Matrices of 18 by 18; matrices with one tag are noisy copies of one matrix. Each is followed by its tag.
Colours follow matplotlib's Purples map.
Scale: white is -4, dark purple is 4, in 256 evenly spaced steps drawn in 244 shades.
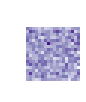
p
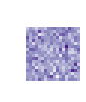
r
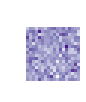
r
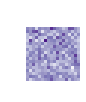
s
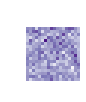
s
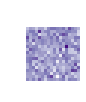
r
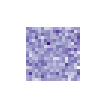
p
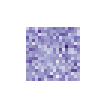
r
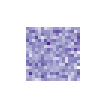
p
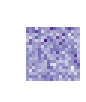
s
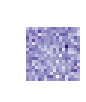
r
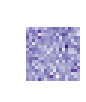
r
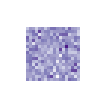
r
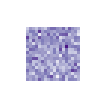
r
